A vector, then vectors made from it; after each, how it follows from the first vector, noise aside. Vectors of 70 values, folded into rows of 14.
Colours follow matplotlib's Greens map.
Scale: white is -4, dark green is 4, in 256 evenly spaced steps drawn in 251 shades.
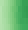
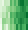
scaled up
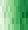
scaled up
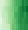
scaled up
